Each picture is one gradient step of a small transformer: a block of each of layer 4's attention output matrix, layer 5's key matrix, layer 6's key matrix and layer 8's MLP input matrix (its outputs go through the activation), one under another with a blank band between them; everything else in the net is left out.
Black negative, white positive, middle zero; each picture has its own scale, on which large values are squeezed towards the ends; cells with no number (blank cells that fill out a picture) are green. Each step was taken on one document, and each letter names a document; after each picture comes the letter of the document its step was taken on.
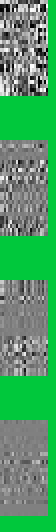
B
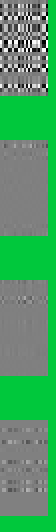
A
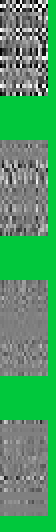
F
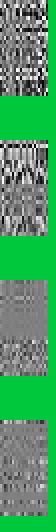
F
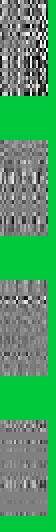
A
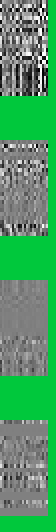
F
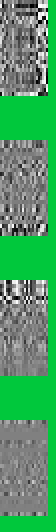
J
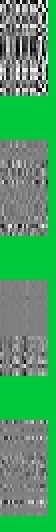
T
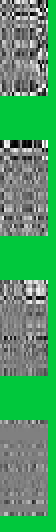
J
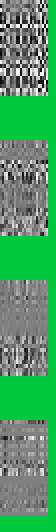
T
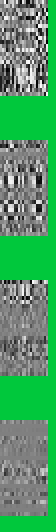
B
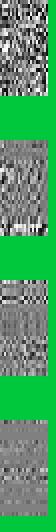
B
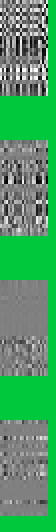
F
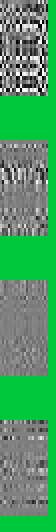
T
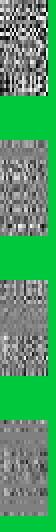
B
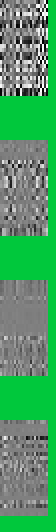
F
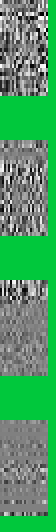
B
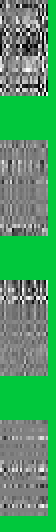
T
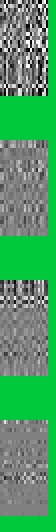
A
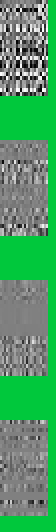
T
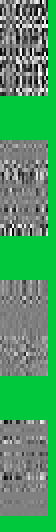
F
